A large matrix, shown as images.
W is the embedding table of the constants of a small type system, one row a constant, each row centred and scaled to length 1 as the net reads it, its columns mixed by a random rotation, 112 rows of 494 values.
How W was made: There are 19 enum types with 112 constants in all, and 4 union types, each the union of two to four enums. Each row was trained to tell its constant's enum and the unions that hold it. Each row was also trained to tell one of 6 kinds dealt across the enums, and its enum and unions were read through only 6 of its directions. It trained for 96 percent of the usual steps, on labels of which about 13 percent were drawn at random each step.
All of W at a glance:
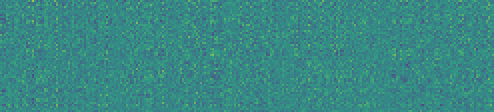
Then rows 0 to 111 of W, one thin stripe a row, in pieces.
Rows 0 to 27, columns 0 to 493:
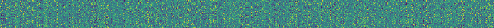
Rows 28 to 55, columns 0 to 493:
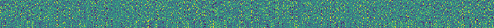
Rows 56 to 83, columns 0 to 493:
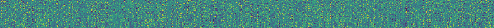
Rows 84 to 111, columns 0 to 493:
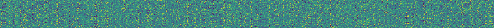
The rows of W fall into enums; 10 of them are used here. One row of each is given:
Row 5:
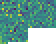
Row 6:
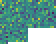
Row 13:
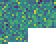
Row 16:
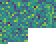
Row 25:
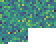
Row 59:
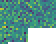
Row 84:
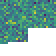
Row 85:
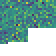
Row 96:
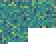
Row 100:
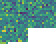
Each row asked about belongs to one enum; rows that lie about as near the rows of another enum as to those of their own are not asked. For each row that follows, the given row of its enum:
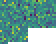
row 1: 96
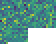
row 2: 16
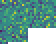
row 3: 25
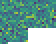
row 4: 84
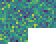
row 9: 5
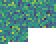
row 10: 96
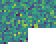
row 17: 84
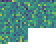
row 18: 5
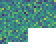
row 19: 16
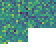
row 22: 100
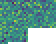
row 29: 59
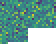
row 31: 13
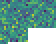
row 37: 5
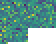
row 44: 16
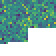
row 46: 25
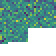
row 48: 16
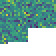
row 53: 96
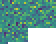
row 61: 85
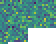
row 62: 84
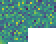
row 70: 13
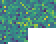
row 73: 25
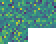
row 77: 13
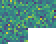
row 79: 84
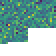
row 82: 13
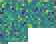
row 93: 6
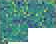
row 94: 96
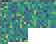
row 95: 5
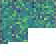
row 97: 25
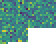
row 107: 100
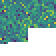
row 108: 25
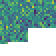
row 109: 96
